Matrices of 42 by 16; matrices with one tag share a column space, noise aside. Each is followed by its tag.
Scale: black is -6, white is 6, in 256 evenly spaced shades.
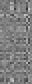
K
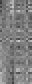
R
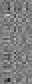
K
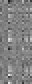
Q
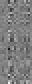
Q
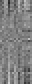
R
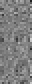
Q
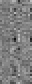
Q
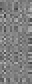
K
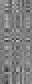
R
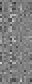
K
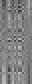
R
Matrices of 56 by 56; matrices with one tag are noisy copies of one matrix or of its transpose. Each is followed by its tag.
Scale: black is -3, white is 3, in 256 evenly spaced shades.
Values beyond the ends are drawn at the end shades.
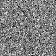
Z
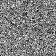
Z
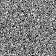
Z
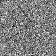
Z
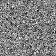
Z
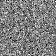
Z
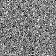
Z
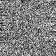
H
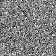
Z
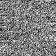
H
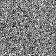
Z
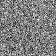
Z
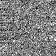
H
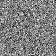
Z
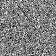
Z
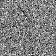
Z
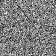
Z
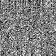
H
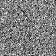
Z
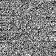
H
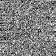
H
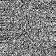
H
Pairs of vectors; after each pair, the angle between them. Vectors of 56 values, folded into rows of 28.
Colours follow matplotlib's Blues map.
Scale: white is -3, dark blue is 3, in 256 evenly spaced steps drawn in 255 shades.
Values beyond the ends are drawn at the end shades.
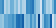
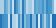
partly opposed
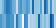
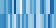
orthogonal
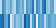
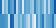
partly opposed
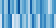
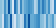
orthogonal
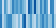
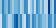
nearly opposite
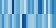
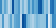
nearly parallel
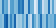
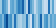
nearly parallel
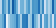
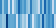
nearly opposite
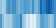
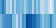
nearly opposite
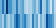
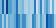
nearly parallel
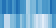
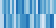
orthogonal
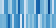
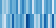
orthogonal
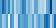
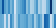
nearly parallel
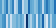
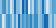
partly opposed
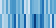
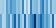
nearly parallel
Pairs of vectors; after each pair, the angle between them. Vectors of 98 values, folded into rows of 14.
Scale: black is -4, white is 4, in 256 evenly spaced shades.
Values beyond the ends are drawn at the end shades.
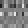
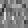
partly opposed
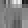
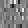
orthogonal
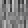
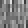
nearly opposite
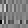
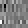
nearly opposite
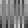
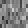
orthogonal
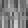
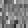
partly opposed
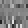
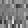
nearly parallel
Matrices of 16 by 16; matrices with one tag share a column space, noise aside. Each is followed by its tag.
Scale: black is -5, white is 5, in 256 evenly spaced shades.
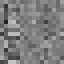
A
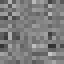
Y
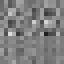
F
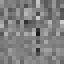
F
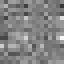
Y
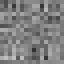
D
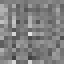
A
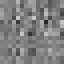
F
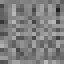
A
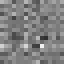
Y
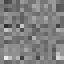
D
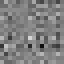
Y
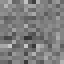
Y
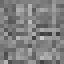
A
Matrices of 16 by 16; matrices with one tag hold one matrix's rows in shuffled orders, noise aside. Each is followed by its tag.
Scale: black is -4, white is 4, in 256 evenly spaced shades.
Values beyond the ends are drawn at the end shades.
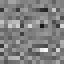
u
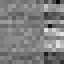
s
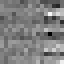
s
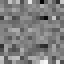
u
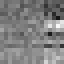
s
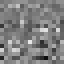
u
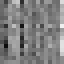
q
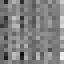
q
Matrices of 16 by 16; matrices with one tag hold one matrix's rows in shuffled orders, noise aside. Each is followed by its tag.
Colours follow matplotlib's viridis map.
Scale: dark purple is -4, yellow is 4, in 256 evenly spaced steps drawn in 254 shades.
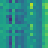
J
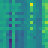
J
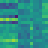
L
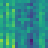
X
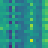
J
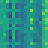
J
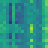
J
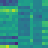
L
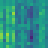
X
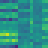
L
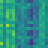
X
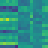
L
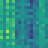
X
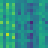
X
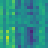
X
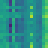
J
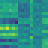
L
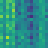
X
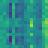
J
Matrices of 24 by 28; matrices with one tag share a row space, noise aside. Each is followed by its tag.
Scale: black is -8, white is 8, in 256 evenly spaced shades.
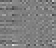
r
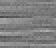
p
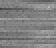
p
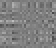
r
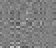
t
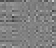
r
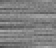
p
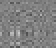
t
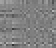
r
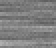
p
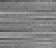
p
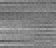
p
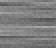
p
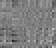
r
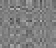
t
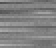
p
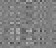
t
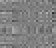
r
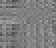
r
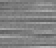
p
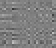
r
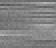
p
